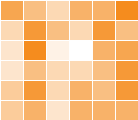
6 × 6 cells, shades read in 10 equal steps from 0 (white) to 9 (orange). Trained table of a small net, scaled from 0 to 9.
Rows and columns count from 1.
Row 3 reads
2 9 1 0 6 7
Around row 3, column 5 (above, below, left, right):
8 5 0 7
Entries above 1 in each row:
6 6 4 6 6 6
